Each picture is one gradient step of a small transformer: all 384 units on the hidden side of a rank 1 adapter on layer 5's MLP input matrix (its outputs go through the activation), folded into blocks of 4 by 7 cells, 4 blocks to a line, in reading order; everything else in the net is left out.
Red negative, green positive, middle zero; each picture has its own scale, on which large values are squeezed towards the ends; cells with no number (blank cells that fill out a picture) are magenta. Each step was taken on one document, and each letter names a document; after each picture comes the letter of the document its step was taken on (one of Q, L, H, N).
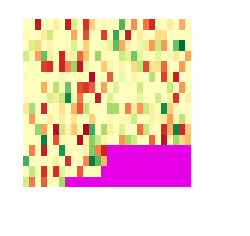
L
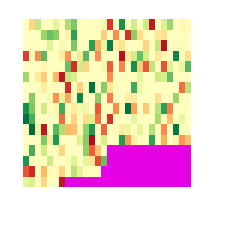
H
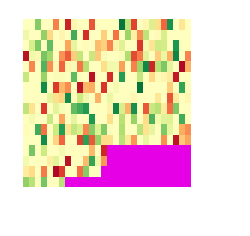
L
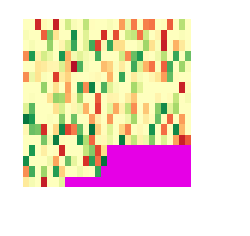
H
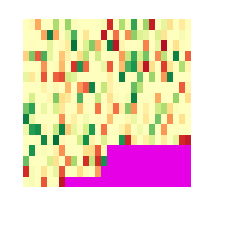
H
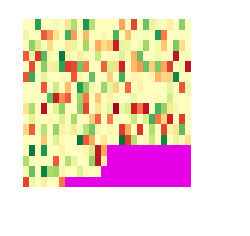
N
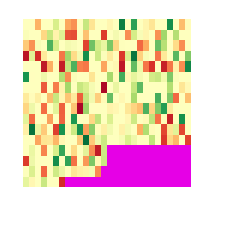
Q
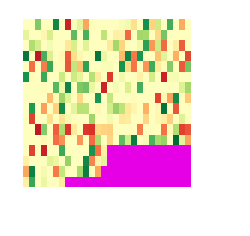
L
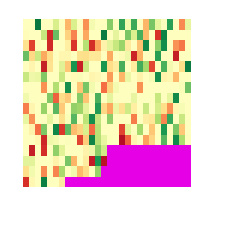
N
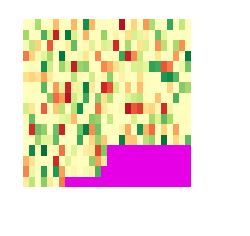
N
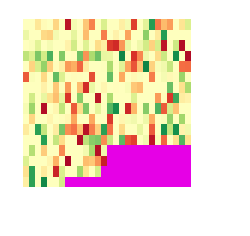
L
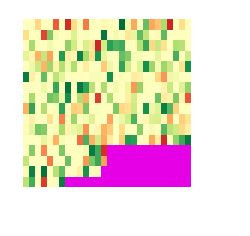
L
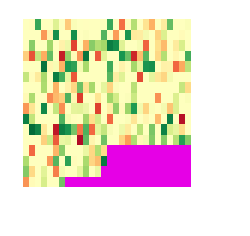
H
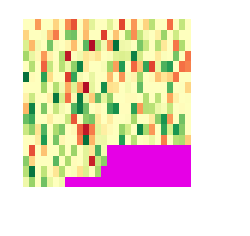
Q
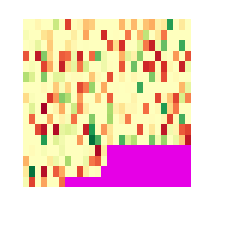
L
